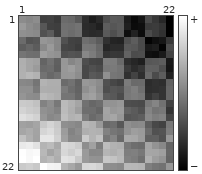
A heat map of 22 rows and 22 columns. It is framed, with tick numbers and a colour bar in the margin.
The top right is the ninth with the lowest average. A checkerboard runs through the table. On average the colour sits 50% of the way up the scale. There is an overall slope up to the bottom left. No row or column stands out.
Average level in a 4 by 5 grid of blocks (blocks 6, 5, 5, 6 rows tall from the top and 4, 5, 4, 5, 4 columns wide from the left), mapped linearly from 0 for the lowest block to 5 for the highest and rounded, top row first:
2 2 1 1 0
3 3 2 1 1
4 3 3 2 2
5 4 4 3 3
